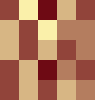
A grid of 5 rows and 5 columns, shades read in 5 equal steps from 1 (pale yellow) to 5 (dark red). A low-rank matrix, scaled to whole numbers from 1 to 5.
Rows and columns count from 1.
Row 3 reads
2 4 2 4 3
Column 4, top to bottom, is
2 3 4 3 2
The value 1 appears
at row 1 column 2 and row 2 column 3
